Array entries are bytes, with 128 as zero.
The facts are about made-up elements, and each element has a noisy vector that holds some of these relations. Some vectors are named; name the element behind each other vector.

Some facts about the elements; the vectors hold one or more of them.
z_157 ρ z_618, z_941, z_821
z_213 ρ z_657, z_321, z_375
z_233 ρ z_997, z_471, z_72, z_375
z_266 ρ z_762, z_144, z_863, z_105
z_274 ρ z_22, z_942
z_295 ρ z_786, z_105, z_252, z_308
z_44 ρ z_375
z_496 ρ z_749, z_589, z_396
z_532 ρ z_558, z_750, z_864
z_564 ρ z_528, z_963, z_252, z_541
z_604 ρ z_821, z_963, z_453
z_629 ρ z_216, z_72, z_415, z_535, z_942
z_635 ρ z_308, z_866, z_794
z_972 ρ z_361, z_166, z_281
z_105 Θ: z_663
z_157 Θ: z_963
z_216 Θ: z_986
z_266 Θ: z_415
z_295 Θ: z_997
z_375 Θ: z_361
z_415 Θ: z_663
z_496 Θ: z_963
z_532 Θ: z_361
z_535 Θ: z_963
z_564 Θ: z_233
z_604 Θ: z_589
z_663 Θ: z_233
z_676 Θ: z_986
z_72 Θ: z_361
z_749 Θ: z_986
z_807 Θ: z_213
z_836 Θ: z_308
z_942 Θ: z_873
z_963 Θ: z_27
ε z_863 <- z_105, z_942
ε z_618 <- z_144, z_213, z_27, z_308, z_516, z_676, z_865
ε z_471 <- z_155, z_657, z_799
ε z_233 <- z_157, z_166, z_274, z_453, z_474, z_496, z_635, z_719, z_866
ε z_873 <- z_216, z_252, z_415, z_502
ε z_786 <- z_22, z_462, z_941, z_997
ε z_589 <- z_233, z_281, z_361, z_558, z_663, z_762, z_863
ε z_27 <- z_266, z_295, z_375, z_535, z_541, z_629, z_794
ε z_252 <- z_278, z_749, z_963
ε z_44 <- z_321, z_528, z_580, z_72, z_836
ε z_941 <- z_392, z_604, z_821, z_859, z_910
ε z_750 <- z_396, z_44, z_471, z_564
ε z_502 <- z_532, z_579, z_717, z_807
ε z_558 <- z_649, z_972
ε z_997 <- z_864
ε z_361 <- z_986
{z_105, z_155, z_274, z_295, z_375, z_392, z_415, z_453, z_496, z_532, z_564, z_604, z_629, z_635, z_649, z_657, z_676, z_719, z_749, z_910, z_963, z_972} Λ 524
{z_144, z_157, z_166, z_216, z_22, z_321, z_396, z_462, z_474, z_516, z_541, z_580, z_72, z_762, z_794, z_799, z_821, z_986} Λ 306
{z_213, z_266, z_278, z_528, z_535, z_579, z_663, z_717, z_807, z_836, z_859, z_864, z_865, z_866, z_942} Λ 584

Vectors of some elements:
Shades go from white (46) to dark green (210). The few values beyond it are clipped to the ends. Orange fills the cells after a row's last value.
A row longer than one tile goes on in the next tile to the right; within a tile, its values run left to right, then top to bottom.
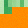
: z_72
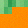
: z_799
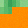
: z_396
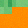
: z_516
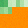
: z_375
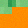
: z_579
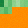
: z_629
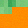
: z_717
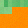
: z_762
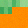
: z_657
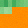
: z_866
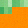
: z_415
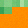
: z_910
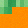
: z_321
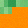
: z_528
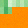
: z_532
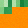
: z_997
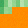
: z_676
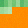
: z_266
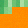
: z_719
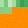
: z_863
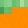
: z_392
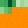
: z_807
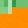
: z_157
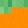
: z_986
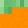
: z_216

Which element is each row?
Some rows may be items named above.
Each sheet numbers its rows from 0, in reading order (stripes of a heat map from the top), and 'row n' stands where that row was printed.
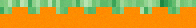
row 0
z_749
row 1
z_972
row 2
z_216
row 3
z_750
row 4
z_274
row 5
z_233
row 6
z_274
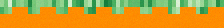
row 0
z_564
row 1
z_295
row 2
z_308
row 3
z_997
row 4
z_27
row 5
z_865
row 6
z_496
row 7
z_44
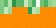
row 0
z_942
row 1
z_105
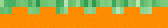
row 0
z_821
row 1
z_516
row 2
z_635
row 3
z_865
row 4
z_535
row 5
z_663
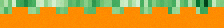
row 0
z_589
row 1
z_375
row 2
z_873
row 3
z_396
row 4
z_375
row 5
z_27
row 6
z_453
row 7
z_213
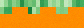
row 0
z_471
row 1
z_963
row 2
z_863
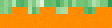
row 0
z_618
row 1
z_361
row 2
z_266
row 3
z_604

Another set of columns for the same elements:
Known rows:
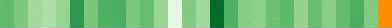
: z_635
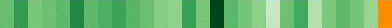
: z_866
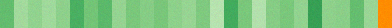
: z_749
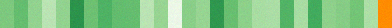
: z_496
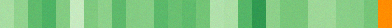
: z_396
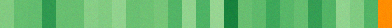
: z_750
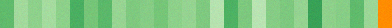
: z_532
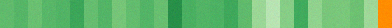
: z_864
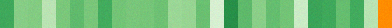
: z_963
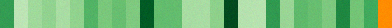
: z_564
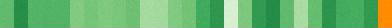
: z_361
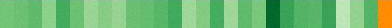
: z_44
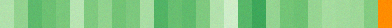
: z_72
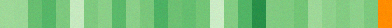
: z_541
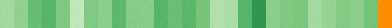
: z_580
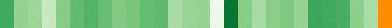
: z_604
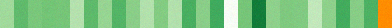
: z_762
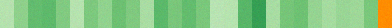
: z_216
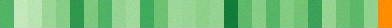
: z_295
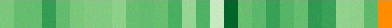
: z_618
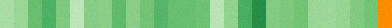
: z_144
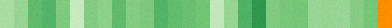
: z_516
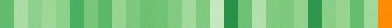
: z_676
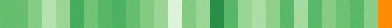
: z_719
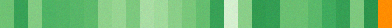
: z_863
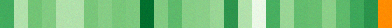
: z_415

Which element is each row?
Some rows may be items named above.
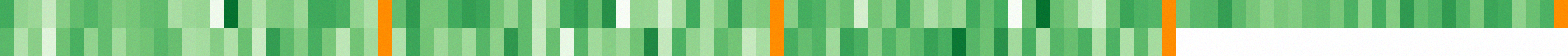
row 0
z_604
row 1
z_942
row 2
z_986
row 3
z_873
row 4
z_375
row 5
z_157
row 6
z_213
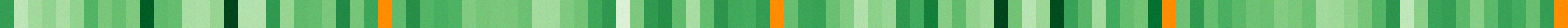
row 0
z_564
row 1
z_361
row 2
z_233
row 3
z_589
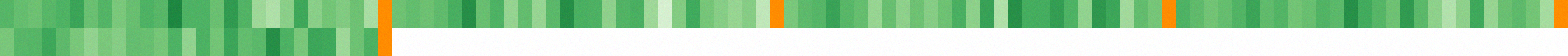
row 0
z_865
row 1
z_535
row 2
z_27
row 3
z_528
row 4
z_997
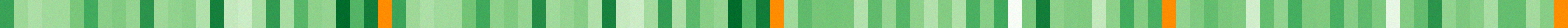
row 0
z_105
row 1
z_105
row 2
z_762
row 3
z_821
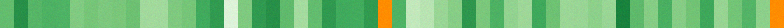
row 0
z_361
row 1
z_295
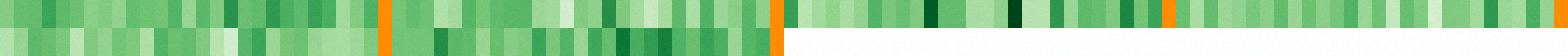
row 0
z_471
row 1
z_274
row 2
z_564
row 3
z_629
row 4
z_72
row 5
z_308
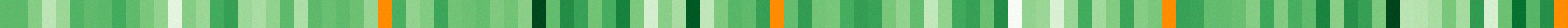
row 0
z_453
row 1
z_266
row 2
z_942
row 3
z_663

